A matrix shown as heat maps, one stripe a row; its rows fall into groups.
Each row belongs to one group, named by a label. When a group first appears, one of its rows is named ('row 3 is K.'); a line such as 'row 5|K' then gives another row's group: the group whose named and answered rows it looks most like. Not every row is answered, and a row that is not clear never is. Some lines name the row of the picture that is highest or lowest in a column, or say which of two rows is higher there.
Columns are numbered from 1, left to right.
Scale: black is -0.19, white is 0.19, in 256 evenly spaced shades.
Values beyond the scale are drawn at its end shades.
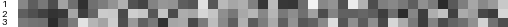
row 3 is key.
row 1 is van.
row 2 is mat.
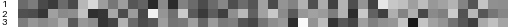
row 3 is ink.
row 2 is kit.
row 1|ink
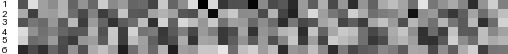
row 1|ink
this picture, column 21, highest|6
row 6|mat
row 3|mat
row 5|key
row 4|key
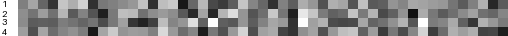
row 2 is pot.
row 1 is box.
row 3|ink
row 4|pot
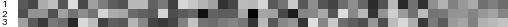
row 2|ink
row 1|mat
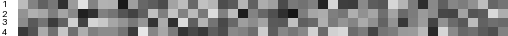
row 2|van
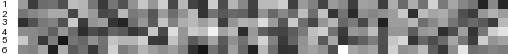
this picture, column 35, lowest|3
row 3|mat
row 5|key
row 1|kit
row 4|van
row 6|pot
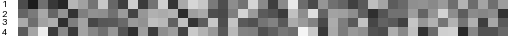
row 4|box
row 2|box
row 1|mat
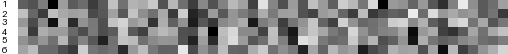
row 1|pot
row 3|pot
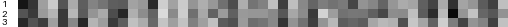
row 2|mat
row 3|mat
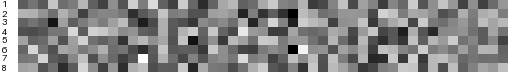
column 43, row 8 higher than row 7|No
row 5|kit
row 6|ink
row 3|ink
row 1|kit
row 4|mat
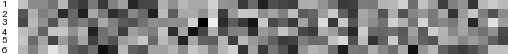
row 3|ink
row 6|van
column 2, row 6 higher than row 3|No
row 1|van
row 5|box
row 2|mat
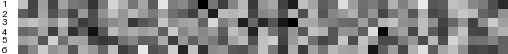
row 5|kit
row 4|pot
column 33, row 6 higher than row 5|No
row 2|pot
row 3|van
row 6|box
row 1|pot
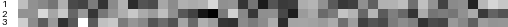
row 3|key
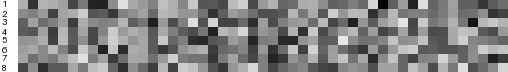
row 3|ink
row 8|mat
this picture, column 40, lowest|1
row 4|pot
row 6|key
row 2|box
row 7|box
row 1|pot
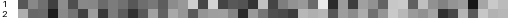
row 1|ink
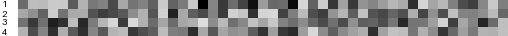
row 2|kit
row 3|mat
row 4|van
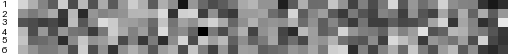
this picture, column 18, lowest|5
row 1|box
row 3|mat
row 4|pot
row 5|key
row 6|box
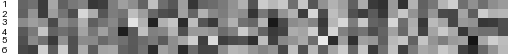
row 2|key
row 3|box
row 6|box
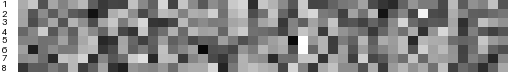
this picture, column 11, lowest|8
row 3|key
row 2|pot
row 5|ink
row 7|box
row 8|mat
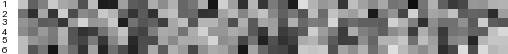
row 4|van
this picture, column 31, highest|6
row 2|box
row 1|van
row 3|key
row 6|van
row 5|van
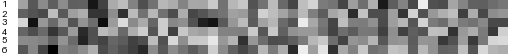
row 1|pot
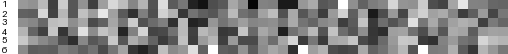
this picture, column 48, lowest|2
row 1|pot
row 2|box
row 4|key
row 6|ink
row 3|kit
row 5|key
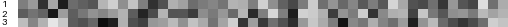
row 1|key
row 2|ink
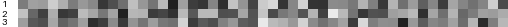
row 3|kit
